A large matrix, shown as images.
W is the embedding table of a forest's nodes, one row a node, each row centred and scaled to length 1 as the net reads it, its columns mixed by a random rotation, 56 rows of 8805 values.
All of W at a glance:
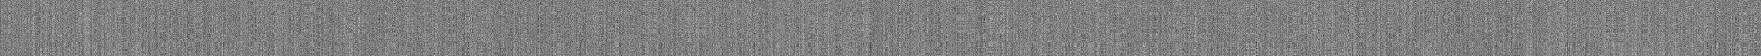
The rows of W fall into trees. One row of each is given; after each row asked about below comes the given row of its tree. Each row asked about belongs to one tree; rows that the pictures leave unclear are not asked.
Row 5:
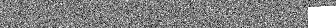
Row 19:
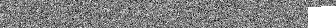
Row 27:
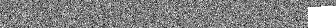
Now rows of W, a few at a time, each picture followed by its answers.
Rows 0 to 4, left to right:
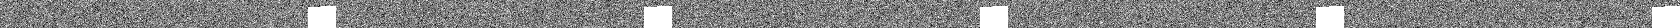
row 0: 5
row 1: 19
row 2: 27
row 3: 19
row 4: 27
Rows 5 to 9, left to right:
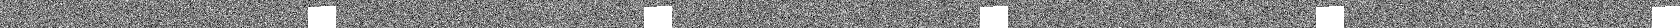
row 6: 27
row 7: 19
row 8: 27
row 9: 19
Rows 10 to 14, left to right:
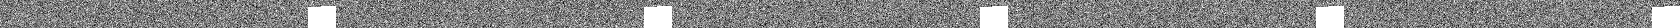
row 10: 27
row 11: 19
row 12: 5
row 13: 5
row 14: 5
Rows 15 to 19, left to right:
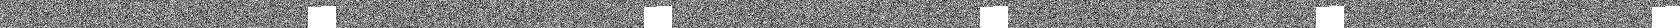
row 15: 19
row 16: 27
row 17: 19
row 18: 19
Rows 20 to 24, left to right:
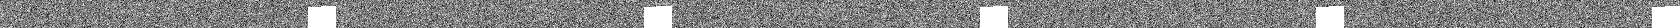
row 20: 19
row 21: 5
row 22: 19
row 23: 5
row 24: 27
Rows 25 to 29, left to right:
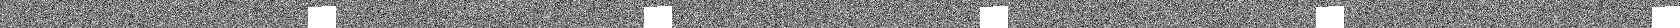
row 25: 19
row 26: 19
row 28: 5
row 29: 19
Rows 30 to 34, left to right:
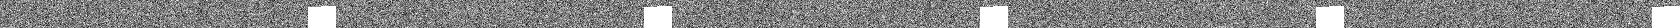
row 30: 19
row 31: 19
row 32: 19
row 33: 27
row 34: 5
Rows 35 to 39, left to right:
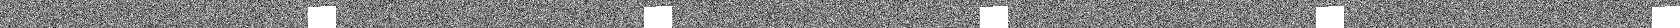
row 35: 5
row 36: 5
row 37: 27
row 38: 5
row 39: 19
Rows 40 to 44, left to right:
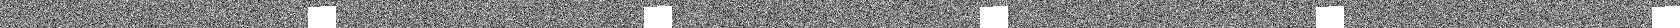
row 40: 5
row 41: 19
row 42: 27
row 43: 27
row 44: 27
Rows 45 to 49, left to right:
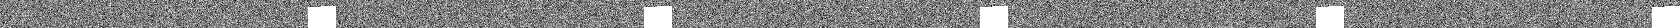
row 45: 27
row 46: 27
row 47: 5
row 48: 27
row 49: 5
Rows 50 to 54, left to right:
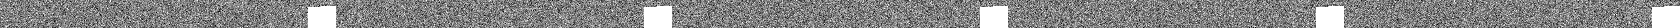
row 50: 5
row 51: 27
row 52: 27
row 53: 5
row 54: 5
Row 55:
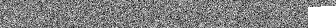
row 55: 27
